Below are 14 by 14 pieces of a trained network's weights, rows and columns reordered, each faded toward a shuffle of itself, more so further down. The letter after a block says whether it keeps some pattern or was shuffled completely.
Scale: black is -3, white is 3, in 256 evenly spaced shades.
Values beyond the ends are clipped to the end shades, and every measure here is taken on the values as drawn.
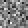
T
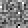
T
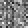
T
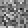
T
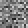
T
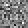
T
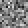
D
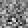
T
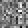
T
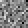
D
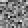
D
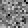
D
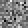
D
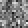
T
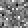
D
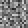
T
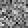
D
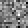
T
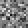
T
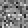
D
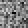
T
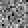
D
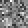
D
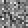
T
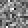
D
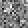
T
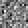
D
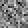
D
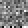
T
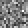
D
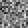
D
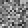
T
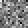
D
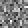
T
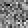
D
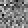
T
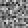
D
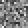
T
